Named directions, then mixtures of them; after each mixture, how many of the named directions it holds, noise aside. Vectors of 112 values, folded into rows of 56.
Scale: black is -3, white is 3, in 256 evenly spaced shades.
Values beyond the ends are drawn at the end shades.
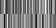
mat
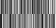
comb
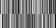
one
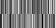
one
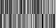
two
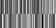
two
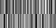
one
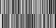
one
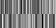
two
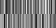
one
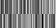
two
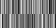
one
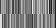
two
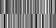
one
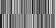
two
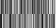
one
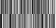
one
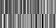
two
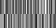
one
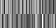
two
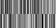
two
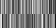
one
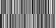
two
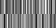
one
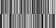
one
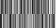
one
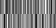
one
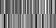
one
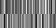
one
